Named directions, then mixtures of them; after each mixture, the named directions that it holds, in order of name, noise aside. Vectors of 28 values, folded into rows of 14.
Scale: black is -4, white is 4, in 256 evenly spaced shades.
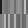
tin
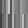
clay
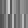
clay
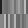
tin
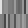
tin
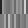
tin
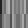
clay, tin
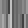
clay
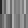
clay, tin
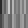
clay, tin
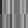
clay, tin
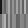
clay, tin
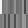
tin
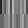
clay, tin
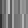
clay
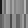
clay, tin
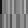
clay, tin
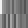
clay, tin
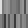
tin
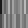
clay, tin
